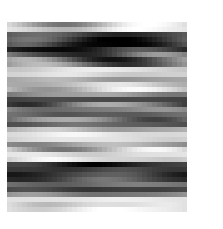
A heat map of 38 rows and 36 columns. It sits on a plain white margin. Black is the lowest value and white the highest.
Slope: none. Ninth with the lowest average: top middle. Grain: streaks across. Stripes: horizontal, repeating 3 times.
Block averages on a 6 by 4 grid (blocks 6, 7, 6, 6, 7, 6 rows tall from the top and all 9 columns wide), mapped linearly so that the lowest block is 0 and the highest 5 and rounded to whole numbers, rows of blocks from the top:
2 0 1 2 / 4 4 3 4 / 1 2 3 2 / 4 5 4 3 / 2 2 2 2 / 4 4 4 4
